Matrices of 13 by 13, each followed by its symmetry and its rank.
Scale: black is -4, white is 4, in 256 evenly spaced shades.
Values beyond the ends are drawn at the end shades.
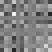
symmetric, rank two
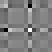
symmetric, rank one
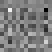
neither, rank two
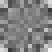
symmetric, rank two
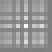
symmetric, rank one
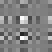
neither, rank one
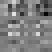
neither, rank two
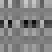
neither, rank one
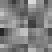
antisymmetric, rank two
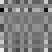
neither, rank one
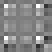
symmetric, rank one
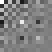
symmetric, rank two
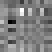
antisymmetric, rank two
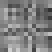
antisymmetric, rank two
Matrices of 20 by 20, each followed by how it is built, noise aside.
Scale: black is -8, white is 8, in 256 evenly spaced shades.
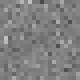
noise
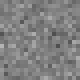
noise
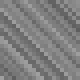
Toeplitz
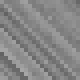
Toeplitz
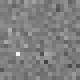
noise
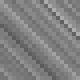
Toeplitz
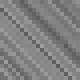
Toeplitz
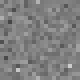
noise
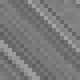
Toeplitz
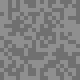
noise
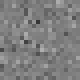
noise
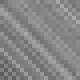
Toeplitz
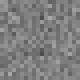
noise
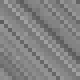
Toeplitz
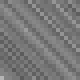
Toeplitz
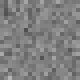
noise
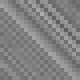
Toeplitz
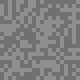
noise
